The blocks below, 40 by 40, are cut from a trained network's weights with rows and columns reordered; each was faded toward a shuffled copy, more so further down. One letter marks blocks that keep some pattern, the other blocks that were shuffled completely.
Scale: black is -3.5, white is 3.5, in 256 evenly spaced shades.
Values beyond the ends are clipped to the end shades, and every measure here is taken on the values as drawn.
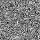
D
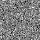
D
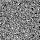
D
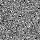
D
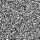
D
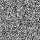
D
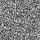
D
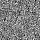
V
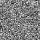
V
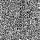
V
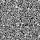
V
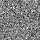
D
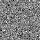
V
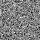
D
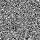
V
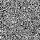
V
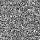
V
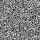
D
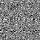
V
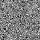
V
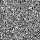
D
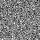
D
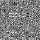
V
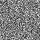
D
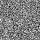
D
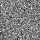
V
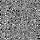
V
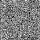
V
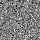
D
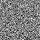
V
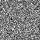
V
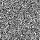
D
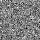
D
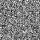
V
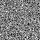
D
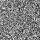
V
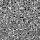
V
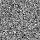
D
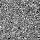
D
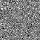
V
